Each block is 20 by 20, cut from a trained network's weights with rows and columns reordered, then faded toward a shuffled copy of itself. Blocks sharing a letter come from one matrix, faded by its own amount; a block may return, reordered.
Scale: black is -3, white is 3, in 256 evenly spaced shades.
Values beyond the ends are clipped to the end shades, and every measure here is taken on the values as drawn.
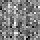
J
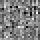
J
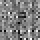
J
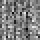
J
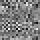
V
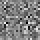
V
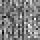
J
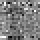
J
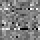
J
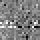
J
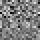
V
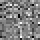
V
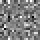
V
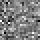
V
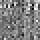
J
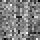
J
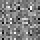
V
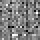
J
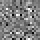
V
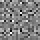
V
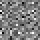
V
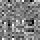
V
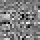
V
